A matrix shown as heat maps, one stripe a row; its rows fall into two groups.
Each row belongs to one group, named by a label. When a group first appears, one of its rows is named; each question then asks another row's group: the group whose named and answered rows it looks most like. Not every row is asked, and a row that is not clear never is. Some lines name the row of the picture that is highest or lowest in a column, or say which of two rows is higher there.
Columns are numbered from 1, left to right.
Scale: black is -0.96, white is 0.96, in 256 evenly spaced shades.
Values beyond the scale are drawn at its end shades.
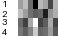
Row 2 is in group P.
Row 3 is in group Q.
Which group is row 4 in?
Q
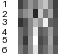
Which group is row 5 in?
Q
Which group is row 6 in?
Q
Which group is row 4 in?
Q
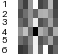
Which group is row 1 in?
Q
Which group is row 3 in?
Q
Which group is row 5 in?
Q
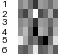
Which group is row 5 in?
P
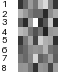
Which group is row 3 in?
Q
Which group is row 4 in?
P
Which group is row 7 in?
Q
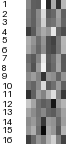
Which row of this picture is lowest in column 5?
1
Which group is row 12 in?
P
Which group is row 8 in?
Q
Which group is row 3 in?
Q
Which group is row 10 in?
Q
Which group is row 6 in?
P
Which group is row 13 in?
P
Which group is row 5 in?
P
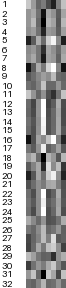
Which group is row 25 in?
P
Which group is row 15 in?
Q
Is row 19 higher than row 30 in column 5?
Yes
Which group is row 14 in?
Q
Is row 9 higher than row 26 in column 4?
No
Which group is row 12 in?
Q
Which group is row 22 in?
Q
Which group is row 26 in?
Q
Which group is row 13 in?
Q
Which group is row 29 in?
P
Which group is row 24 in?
Q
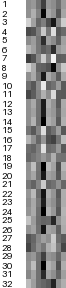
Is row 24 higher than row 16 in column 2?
Yes
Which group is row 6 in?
P
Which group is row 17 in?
Q
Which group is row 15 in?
Q
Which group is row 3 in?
P
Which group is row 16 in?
P
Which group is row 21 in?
Q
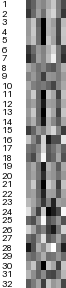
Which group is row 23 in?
P
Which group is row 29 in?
Q
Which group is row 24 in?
P
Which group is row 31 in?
P
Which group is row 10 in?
P
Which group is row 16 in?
P
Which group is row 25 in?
Q
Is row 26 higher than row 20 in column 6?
No
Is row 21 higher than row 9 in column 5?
Yes
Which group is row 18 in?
Q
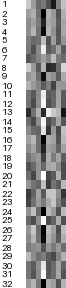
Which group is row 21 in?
P
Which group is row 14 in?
Q
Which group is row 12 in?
Q
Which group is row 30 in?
Q
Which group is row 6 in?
Q
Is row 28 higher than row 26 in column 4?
Yes
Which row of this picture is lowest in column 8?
13
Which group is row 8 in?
P
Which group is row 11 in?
Q
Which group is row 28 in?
P
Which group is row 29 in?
P
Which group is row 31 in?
Q
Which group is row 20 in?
Q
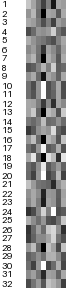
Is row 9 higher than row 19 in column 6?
Yes
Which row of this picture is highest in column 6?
24
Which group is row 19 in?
Q
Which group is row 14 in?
Q
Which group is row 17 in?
Q
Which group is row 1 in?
P
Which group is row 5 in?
P
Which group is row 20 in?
Q
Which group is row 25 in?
P
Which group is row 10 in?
Q
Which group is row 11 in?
Q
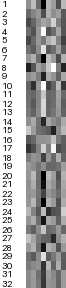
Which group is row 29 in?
Q
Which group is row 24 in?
P
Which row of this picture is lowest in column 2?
10
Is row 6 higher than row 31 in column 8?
No
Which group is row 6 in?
Q
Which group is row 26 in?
Q
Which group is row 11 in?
Q
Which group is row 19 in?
P
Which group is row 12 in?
Q
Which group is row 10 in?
Q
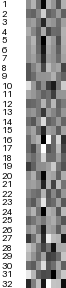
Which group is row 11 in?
P
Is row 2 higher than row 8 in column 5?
No
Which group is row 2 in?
Q
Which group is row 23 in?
Q
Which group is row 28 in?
P
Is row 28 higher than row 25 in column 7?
Yes
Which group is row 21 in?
P
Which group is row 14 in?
Q
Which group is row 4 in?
P
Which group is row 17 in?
Q
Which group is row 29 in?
P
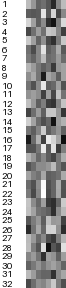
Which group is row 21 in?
Q
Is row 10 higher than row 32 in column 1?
Yes
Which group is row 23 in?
P
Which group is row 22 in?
Q
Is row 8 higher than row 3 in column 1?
No
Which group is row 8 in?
P
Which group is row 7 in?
Q
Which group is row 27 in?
P
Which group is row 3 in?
P
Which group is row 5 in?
P
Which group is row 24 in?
P
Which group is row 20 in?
P
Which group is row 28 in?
P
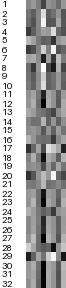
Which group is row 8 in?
Q
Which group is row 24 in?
P
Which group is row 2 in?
Q
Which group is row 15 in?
P
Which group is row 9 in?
Q
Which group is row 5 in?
P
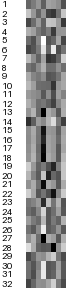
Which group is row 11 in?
P
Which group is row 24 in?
Q
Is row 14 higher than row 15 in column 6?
Yes
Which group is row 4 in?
P
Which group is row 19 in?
P
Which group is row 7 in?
P
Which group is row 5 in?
Q
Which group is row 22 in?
P
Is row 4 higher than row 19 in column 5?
Yes
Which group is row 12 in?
P
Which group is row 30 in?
Q
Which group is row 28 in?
P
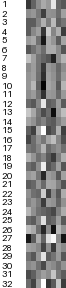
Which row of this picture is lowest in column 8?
27
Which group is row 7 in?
P
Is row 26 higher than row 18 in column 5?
Yes
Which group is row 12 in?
Q
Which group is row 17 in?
Q
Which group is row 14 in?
P
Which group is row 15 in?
Q
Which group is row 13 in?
P
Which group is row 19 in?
Q
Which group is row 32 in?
Q
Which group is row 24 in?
P
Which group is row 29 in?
Q
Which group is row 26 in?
P
